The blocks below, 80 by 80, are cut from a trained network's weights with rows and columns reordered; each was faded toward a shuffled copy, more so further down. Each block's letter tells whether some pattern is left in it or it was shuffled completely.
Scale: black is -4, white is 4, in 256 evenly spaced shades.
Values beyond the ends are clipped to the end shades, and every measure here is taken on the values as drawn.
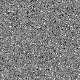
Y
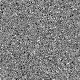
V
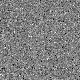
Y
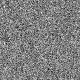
V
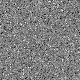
V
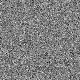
V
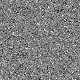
V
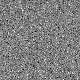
V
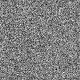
Y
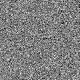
Y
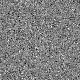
V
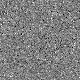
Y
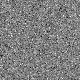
V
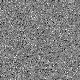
Y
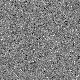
V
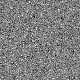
V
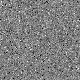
V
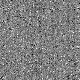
Y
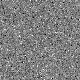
V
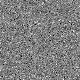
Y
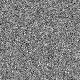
Y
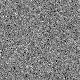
V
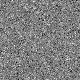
V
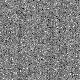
Y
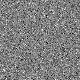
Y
